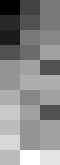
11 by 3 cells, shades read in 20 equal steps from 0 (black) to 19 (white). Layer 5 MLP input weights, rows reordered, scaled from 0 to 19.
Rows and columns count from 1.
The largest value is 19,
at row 11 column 2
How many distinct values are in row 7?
3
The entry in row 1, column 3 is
9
